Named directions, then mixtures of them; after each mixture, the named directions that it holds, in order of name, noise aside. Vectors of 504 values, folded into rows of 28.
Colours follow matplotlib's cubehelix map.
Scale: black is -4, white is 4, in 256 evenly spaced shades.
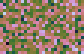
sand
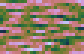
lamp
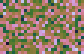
sand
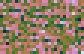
lamp, sand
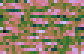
lamp, sand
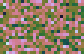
lamp, sand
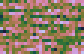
lamp, sand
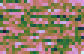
lamp, sand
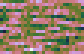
lamp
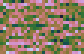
lamp, sand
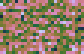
lamp, sand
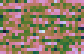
lamp, sand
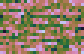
lamp, sand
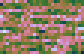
lamp, sand
